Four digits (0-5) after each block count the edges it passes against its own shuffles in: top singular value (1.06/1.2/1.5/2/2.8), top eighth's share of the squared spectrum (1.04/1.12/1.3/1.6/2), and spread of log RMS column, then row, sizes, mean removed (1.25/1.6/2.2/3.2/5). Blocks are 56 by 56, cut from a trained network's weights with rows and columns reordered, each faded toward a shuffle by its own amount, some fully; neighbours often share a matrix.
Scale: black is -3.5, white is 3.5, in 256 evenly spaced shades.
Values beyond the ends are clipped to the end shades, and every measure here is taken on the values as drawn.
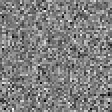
3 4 2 1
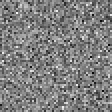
0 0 0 0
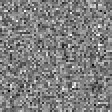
2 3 1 1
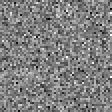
0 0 0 0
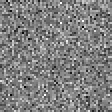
0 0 0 0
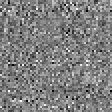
3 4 2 2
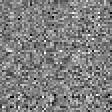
3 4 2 2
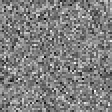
0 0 0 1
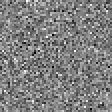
0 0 0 0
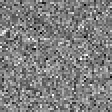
0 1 0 0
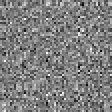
4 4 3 2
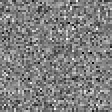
2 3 1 1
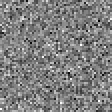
1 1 0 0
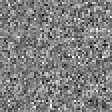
3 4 2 2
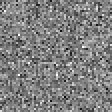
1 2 0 0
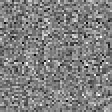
3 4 1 2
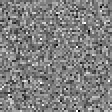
1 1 0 0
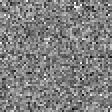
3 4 1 2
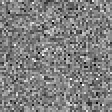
2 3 0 1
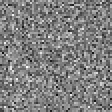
2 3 1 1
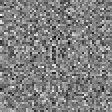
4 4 2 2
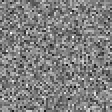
1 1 0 0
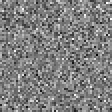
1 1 0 1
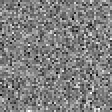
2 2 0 0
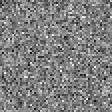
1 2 0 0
